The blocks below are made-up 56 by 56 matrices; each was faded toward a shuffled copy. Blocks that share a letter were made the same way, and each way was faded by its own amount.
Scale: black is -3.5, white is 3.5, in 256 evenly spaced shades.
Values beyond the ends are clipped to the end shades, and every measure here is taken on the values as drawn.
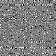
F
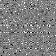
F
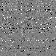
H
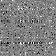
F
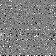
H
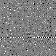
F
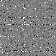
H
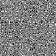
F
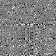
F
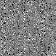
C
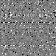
F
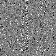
C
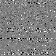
H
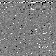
F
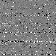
H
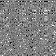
F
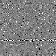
F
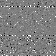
H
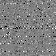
H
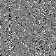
C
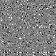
F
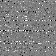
H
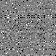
F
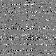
H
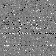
H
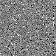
C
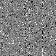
C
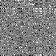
F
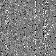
C
